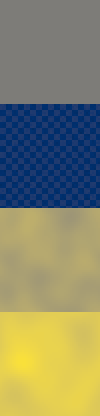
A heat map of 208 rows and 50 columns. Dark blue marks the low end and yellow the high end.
The table splits into 4 rows of 1 panel. Panel 1,1: middling, flat. Panel 2,1: very low, checkered, faint in contrast. Panel 3,1: high, smooth, faint in contrast. Panel 4,1: very high, smooth, faint in contrast.
